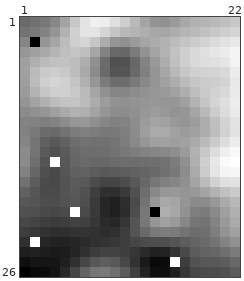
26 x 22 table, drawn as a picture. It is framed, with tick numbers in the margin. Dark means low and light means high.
Stripes: none. Ninth with the lowest average: bottom left. Lone odd cells: 6, 4 higher and 2 lower than their neighbours. Grain: blotchy. Slope: up to the top right. Average level on the scale: 50%.
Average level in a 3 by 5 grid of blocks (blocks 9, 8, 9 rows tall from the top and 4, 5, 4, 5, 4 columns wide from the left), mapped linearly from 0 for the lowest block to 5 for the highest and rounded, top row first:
3 4 3 4 5 / 2 2 2 3 5 / 0 0 0 2 2
